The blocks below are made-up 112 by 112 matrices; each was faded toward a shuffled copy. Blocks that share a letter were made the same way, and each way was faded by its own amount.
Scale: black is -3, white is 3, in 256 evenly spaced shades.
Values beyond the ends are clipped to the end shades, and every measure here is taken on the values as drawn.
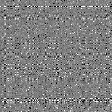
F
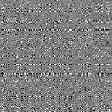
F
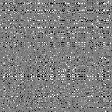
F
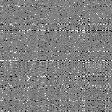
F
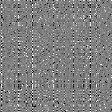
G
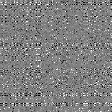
F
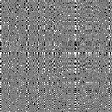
G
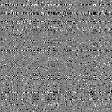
F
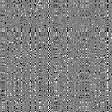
G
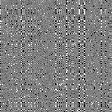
G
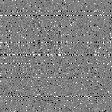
F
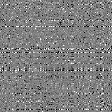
F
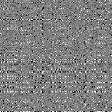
F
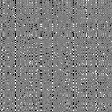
G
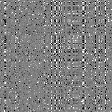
G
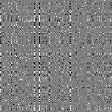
G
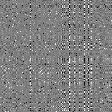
G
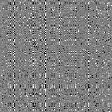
G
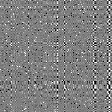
G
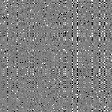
G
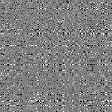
F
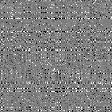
F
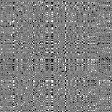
G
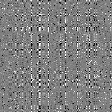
G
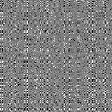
G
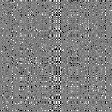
G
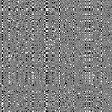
G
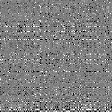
F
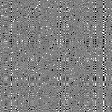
G
